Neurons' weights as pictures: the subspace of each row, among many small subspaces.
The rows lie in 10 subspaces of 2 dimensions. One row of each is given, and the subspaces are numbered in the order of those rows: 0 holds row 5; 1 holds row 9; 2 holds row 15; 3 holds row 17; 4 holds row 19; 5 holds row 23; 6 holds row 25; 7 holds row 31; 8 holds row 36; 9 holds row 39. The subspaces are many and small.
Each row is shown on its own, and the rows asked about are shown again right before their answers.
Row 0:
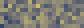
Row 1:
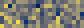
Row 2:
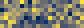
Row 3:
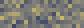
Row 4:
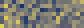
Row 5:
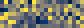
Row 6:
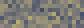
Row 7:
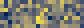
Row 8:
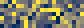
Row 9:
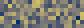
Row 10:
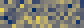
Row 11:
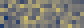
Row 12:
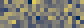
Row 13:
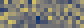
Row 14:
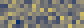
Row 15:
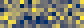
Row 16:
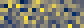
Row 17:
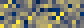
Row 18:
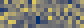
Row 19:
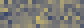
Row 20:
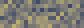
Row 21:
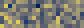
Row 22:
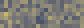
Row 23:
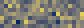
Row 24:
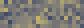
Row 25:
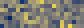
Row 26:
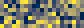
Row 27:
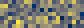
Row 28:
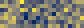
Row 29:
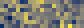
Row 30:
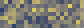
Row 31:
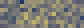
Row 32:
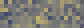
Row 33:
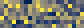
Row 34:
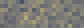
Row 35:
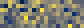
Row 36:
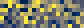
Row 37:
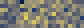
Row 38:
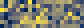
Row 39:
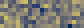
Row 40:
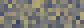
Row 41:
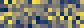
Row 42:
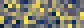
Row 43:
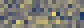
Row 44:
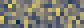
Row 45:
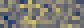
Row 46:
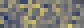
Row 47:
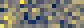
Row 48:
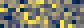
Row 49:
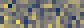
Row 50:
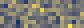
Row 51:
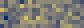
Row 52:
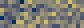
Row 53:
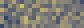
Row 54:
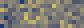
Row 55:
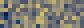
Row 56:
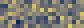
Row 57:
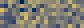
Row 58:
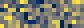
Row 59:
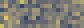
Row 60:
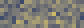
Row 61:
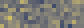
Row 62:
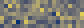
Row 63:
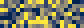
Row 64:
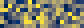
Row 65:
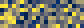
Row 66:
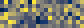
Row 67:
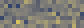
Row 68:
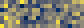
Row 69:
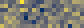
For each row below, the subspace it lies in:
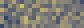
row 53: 3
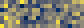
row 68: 2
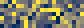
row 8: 3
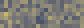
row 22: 4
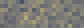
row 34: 7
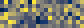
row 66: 0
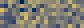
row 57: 8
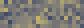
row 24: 4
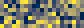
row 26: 5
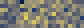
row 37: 7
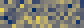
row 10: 3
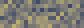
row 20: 3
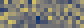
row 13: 0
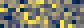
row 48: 6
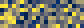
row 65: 8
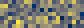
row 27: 9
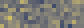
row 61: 6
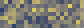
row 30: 3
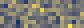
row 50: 9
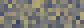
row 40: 1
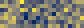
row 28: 7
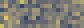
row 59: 2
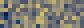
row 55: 4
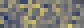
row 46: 9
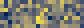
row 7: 4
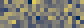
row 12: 1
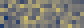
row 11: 2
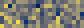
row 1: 1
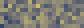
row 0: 1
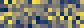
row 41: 4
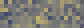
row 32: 4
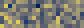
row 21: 1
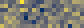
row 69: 7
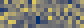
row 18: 0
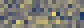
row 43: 5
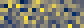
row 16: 8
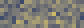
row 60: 7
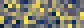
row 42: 5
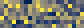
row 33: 8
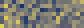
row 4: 3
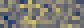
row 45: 9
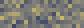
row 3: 6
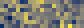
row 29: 6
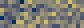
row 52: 8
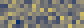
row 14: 9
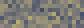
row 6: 2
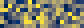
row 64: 1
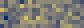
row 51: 2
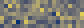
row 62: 5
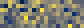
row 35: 8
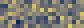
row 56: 9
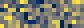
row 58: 6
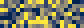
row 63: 6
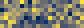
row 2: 2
